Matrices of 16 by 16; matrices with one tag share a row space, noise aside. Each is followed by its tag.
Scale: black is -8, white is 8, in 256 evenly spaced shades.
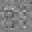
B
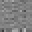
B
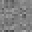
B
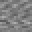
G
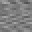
G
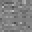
B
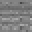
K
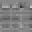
K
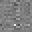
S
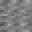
G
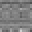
K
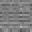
K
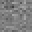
B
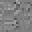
S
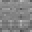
K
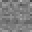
K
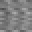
G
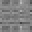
K
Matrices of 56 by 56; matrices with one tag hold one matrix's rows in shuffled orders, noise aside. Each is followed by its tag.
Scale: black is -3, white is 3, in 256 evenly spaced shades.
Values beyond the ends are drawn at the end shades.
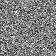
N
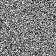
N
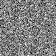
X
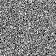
X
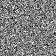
N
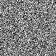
X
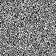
X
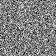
X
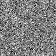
N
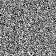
X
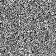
X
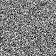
N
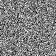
X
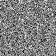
X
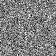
X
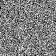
X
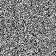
X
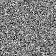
N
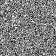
N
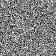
N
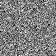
X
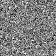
N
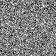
N
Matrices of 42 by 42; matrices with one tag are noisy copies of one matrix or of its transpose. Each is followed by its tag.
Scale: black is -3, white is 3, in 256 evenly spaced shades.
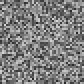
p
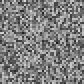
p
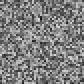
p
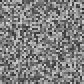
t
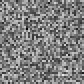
t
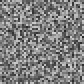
t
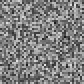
t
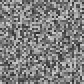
t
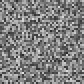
t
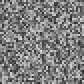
p
